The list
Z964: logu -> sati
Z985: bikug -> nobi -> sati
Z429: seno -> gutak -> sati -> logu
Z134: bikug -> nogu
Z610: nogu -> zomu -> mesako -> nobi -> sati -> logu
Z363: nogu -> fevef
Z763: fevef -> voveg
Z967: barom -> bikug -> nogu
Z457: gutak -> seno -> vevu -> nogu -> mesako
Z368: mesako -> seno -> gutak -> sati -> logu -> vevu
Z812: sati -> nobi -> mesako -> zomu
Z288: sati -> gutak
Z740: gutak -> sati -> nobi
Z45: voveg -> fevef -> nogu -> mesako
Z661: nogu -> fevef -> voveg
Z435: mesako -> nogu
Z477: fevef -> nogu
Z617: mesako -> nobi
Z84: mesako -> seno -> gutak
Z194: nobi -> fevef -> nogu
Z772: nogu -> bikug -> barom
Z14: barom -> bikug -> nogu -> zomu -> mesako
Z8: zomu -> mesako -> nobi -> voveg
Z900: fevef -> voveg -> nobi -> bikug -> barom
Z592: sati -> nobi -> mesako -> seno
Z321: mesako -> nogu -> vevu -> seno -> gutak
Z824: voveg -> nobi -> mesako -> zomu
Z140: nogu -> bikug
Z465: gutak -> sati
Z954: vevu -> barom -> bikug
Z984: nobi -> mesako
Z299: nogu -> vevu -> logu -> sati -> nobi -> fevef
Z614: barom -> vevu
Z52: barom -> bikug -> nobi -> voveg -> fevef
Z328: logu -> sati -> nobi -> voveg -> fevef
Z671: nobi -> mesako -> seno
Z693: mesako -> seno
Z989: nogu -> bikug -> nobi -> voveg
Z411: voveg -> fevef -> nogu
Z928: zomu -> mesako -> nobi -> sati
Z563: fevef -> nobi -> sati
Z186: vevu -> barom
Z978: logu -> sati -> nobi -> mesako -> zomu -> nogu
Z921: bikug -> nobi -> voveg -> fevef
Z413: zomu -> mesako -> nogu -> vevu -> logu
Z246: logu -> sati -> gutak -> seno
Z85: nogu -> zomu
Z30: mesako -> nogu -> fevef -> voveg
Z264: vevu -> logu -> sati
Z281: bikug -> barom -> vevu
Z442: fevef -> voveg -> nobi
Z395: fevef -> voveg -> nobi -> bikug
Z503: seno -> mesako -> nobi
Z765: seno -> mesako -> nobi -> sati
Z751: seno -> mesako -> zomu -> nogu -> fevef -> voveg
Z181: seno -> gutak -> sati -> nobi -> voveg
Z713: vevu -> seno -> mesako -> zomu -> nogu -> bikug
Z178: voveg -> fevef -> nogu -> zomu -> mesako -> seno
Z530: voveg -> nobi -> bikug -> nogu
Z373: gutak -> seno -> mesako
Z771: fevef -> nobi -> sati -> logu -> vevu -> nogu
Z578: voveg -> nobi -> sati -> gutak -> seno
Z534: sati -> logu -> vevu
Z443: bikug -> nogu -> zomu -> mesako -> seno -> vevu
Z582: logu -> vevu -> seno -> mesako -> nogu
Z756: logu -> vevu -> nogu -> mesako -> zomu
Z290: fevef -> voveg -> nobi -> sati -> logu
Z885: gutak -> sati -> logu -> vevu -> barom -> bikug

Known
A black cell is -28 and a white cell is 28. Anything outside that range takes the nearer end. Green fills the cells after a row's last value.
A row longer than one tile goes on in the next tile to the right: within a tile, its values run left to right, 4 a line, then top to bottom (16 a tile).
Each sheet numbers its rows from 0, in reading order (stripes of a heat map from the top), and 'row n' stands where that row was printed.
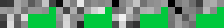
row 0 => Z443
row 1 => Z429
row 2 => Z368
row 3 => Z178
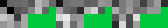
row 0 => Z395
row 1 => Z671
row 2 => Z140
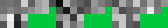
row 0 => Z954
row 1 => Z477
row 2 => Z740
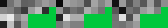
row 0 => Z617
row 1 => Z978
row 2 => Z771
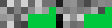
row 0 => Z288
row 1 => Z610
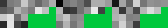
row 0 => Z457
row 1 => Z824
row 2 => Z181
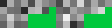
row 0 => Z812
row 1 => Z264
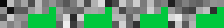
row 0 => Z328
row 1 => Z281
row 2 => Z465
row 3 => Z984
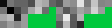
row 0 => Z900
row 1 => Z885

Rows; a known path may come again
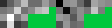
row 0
Z713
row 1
Z45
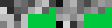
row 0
Z921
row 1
Z435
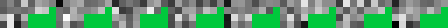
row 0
Z186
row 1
Z582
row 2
Z530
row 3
Z299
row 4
Z610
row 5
Z885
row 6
Z534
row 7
Z321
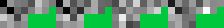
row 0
Z763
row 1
Z563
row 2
Z264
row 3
Z578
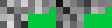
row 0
Z465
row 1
Z661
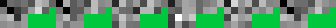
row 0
Z900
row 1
Z290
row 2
Z812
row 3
Z756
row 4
Z964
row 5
Z442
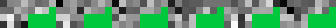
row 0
Z457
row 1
Z693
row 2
Z328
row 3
Z194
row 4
Z281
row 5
Z395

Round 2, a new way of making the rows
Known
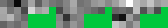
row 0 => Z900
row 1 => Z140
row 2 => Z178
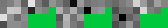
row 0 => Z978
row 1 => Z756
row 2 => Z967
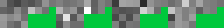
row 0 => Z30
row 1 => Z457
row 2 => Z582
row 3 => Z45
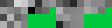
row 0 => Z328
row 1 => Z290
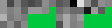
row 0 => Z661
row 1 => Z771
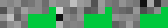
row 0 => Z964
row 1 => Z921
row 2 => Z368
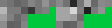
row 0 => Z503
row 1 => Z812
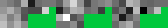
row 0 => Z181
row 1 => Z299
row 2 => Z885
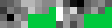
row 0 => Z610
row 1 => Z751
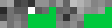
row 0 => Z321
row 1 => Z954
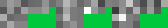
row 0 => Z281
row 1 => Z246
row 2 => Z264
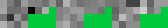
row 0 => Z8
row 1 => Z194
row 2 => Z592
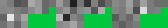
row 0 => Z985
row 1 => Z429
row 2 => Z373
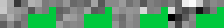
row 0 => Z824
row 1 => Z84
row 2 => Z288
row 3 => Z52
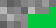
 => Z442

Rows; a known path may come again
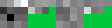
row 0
Z14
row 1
Z435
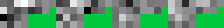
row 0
Z52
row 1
Z328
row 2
Z563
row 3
Z824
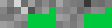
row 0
Z186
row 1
Z363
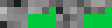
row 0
Z290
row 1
Z772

